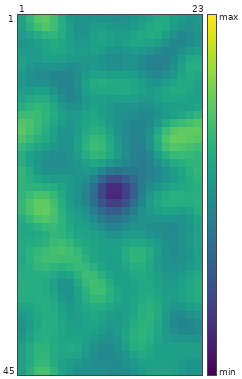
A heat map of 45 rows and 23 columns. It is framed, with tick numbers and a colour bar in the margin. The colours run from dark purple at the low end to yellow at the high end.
Odd rows or columns: none. Grain: blotchy. Roughest part: centre. Dips: one, in the centre. Ninth with the lowest average: centre.
